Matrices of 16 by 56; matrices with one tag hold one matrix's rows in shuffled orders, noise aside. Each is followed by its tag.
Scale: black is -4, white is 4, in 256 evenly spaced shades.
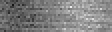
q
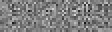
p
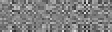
p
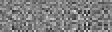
p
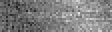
q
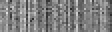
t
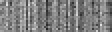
t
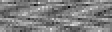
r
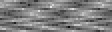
r
